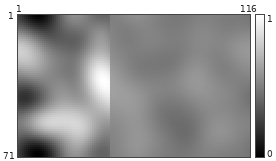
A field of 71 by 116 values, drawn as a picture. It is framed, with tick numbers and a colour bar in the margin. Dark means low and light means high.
Seam: vertical, 40% of the way across, the right part calmer. Lone odd cells: none. Histogram: heavy tails on both sides. Slope: none. Ninth with the highest average: centre.
